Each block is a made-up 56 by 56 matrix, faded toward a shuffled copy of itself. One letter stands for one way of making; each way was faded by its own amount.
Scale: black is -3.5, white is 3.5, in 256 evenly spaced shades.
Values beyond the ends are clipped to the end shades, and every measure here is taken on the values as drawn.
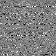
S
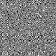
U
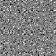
U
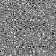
U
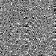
U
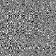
U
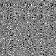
U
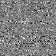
S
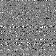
S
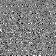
S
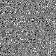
S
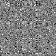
U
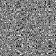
U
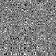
U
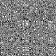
U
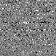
S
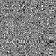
U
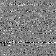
S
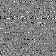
S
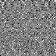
U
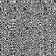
U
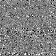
S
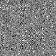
U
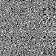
U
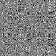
U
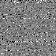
S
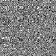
U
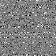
S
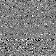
S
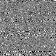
S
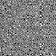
U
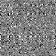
U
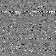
S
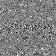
S
